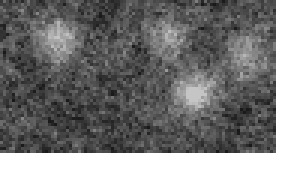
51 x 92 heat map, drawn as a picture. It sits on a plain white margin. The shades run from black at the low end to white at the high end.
Grain: blotchy. Bumps: four. Mirror symmetry: none. Odd rows or columns: none. Ninth with the highest average: middle right.
